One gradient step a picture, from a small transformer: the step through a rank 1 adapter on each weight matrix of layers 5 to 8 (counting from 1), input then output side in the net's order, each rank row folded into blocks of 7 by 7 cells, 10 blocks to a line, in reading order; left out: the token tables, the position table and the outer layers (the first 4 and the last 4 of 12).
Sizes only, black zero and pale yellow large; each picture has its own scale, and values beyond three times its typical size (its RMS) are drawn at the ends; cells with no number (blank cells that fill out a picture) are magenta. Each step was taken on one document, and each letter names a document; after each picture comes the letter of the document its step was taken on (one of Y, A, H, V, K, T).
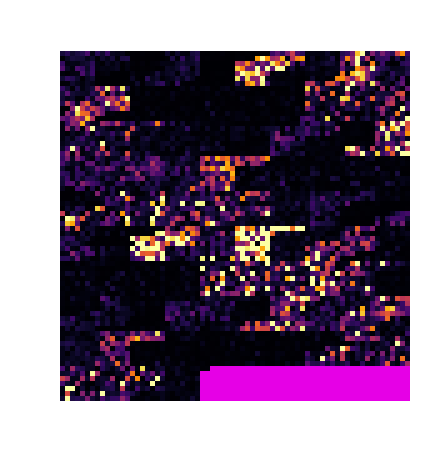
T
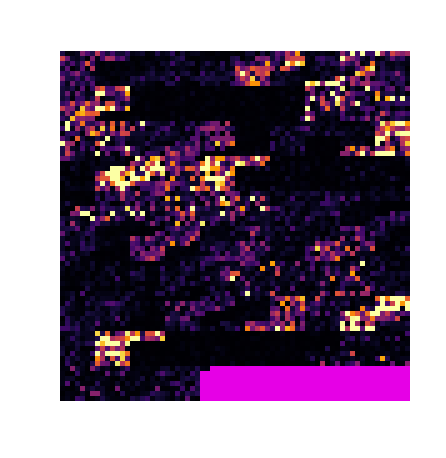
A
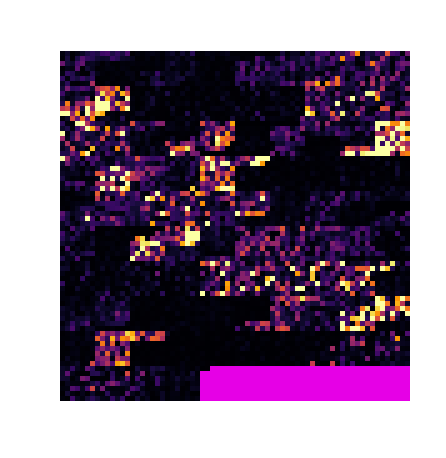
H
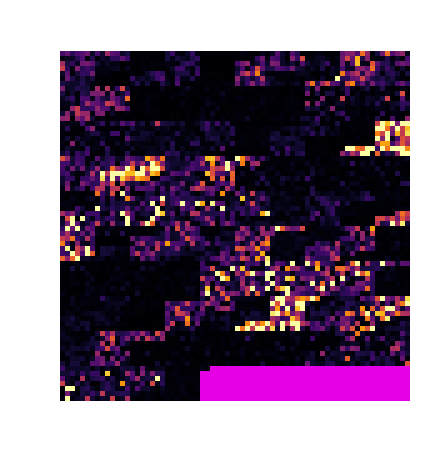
T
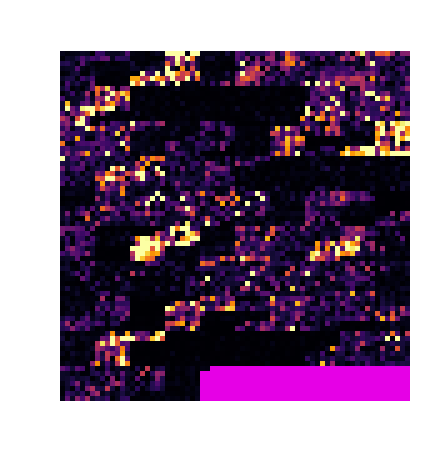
H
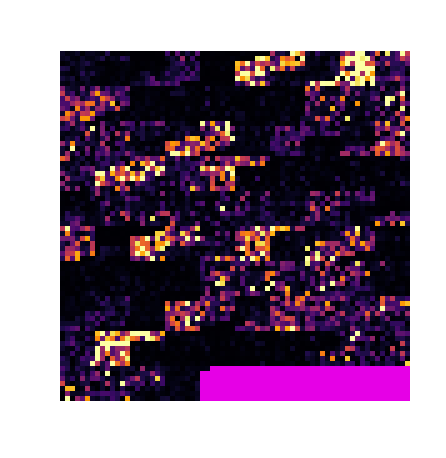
T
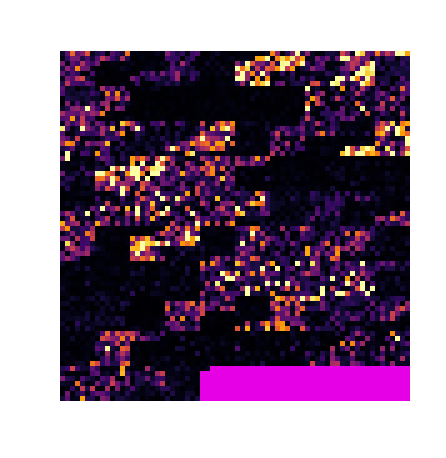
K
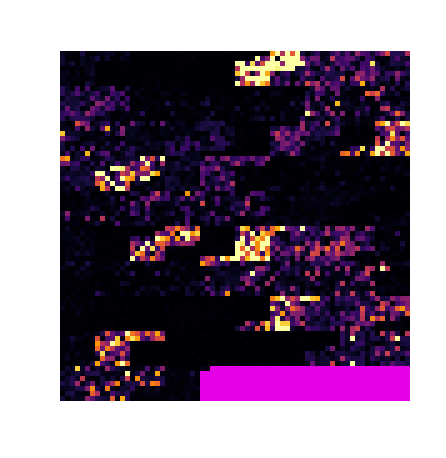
H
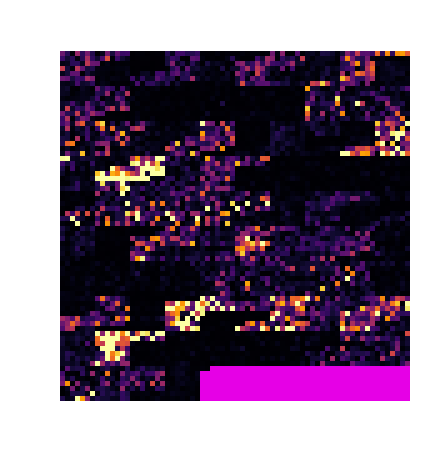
K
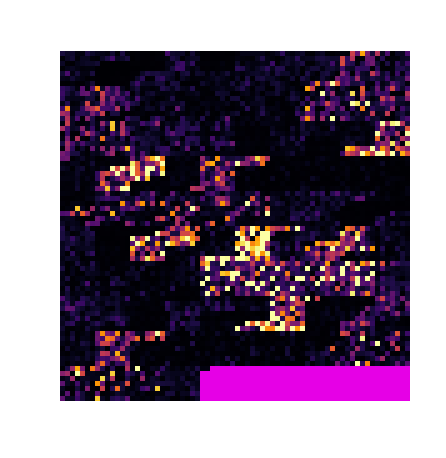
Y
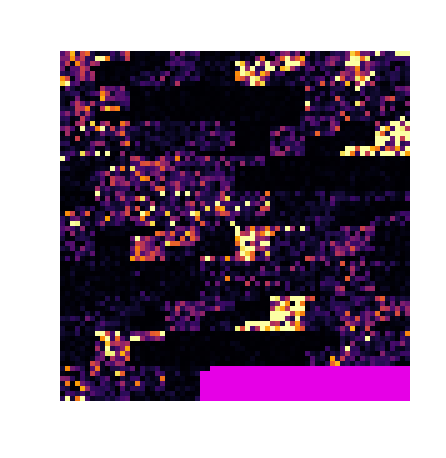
K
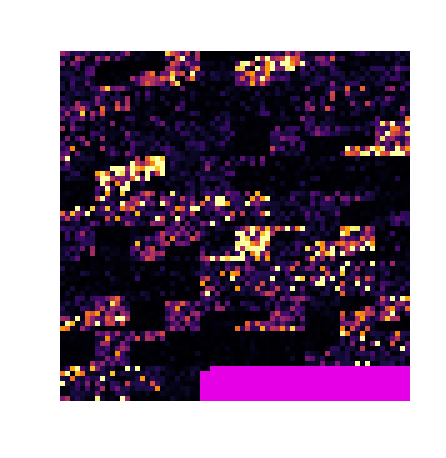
Y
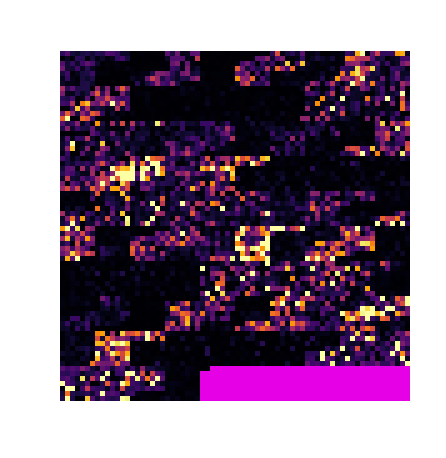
T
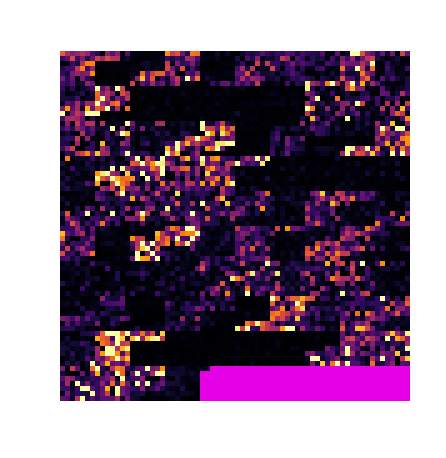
K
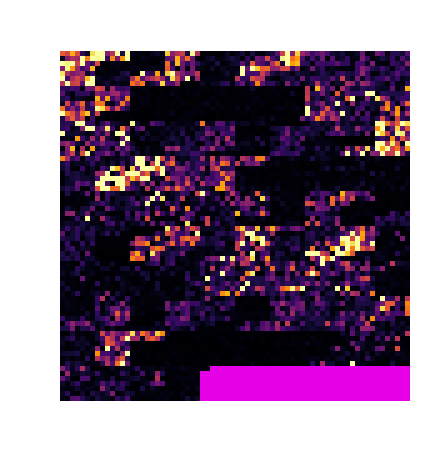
H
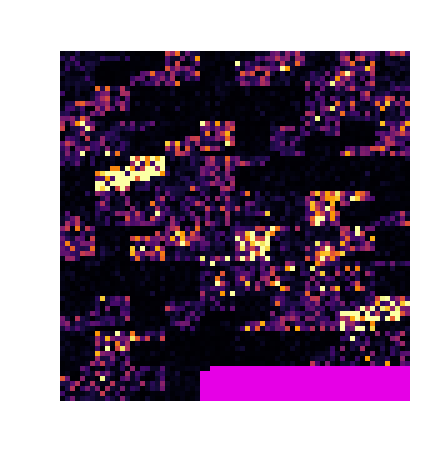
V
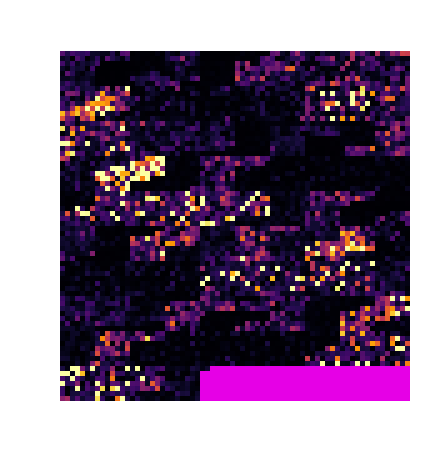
Y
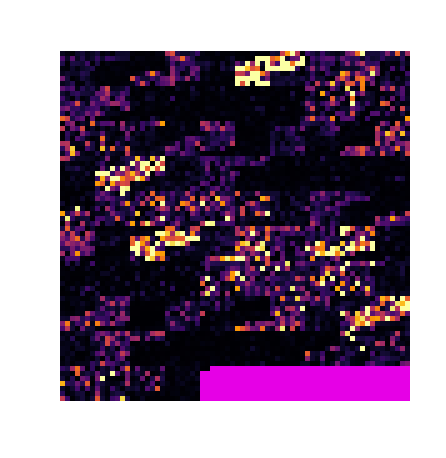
Y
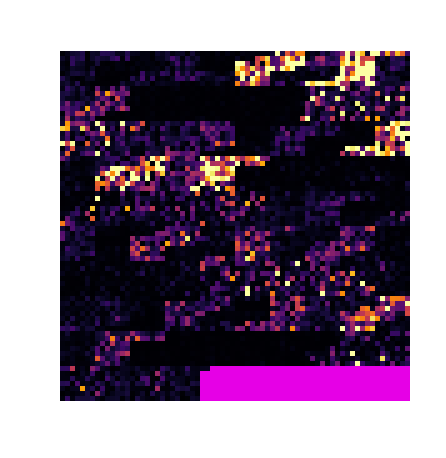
A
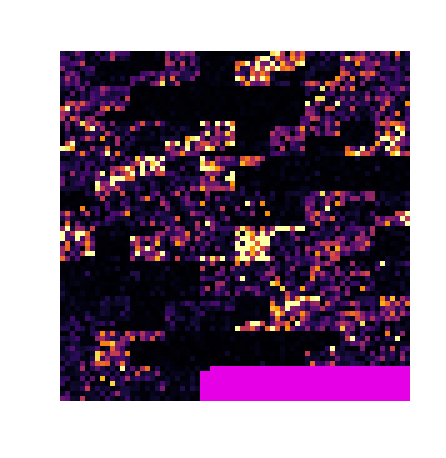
V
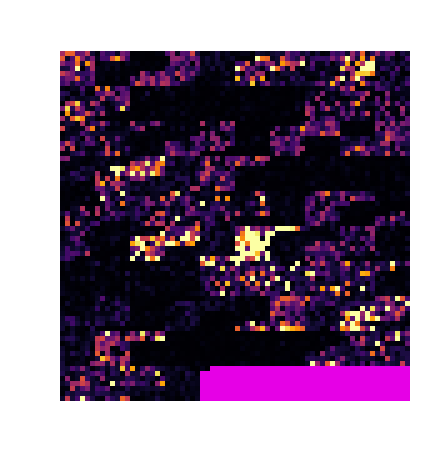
V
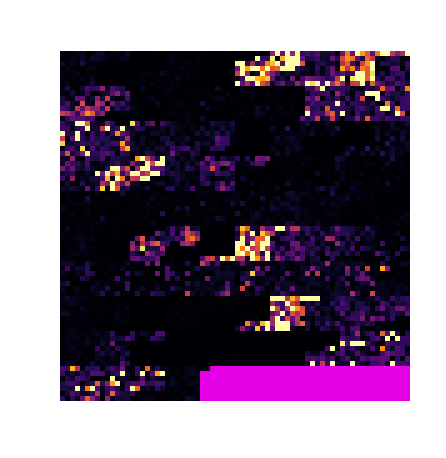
H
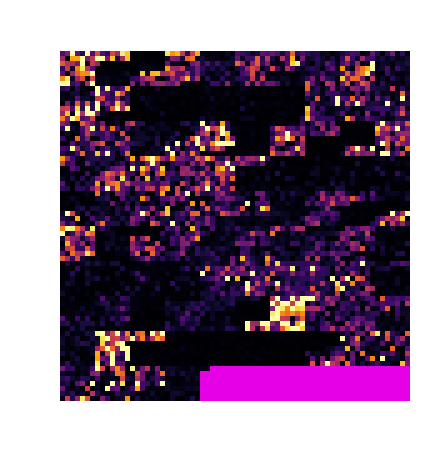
K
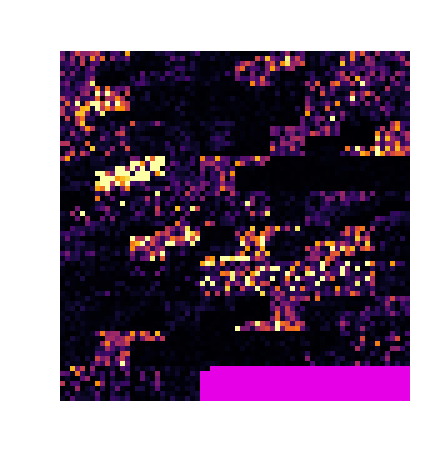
H
